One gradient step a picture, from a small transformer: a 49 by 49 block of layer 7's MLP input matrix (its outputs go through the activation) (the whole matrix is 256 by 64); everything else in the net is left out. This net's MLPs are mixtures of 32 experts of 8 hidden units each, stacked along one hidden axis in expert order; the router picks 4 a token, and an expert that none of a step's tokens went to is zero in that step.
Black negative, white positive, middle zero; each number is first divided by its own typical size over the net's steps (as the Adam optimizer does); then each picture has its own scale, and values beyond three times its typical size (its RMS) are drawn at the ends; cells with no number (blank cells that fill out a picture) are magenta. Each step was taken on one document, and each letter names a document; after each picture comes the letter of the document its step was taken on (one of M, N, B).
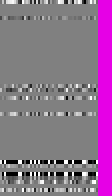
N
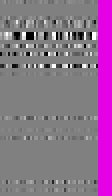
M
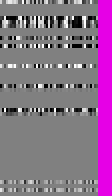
N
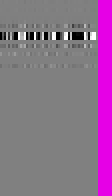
M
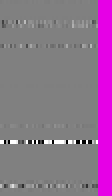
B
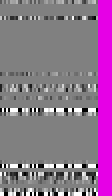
N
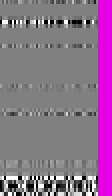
N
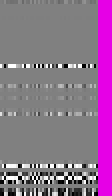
N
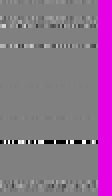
B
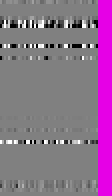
B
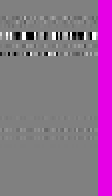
M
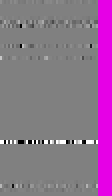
B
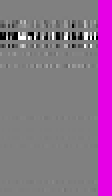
M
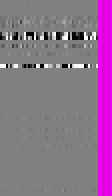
M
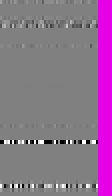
B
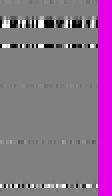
B
